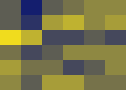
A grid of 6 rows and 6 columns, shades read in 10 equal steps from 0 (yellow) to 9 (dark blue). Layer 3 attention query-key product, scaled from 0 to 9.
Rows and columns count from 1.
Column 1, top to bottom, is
6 6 0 5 3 4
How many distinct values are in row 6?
4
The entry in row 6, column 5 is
5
